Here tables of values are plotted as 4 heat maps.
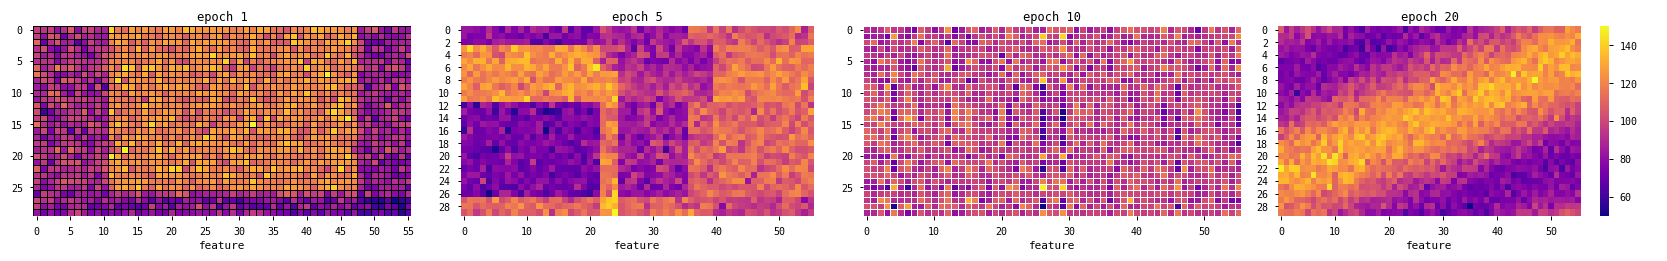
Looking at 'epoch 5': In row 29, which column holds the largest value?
24
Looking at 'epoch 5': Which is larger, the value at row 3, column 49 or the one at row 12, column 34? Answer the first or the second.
the first
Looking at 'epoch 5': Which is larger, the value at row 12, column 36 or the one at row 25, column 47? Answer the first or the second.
the second
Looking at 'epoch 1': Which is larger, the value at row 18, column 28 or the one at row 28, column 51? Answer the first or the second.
the first
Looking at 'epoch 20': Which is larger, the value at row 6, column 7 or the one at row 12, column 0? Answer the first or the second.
the second
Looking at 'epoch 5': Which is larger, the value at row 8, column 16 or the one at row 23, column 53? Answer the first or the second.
the first
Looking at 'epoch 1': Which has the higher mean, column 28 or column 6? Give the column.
28
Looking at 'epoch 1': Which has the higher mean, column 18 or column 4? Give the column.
18
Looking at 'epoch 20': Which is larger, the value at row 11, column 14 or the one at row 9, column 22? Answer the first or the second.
the second
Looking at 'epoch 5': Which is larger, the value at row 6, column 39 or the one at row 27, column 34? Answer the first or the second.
the second
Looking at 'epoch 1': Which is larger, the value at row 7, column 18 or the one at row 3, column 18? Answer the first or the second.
the first
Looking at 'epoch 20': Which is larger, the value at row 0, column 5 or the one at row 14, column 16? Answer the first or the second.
the second
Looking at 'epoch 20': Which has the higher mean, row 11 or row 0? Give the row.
11
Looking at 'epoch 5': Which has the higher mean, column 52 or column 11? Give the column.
52
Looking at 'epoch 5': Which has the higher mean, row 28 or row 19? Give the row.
28
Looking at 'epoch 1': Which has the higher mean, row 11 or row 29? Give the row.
11
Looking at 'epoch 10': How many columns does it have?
56
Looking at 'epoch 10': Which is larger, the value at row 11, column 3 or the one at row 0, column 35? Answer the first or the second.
the first
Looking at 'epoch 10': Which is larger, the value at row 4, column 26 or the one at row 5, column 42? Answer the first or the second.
the second
